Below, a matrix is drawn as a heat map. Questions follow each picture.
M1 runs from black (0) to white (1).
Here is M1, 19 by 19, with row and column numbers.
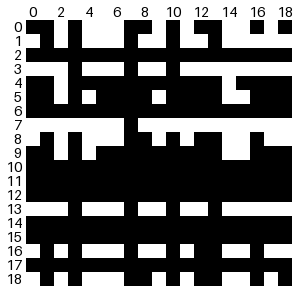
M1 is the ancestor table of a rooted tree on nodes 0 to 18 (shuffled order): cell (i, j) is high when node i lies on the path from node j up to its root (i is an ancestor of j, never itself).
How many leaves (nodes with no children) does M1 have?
8
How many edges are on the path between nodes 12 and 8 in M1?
3
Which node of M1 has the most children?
0
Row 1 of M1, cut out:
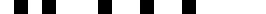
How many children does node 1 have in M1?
2
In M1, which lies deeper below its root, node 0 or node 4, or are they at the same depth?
node 4
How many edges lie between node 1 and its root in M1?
3
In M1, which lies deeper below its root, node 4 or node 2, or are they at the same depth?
node 2
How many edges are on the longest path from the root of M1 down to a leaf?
11
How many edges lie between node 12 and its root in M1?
4
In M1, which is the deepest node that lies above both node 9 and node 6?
0
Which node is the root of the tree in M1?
7
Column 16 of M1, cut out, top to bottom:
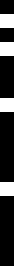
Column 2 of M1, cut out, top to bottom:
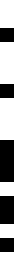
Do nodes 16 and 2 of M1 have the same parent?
no
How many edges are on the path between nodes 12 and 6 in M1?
6
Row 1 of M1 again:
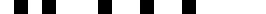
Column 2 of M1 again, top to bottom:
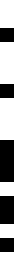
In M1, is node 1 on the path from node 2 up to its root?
yes
